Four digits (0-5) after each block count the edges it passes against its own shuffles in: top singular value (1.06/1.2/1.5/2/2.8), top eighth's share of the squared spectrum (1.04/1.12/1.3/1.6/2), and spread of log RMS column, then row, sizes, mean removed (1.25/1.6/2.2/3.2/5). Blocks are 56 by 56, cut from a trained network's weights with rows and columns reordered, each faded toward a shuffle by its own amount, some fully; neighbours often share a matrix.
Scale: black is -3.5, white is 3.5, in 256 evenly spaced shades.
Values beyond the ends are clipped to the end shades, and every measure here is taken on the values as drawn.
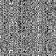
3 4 2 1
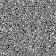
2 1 0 0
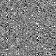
3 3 2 1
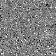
2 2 1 1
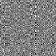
4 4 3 2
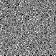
3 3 1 1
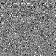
3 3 0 1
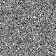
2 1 0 0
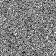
1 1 0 0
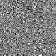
3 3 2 2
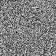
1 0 0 0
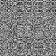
4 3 1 2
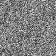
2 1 0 0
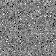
2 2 1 1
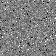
0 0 0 0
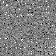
2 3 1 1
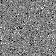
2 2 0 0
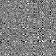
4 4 2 2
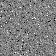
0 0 0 0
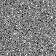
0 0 0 0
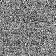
2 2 0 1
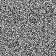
0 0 0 0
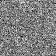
1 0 0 0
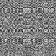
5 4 1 3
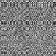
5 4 2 3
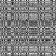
5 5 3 4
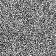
0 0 0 0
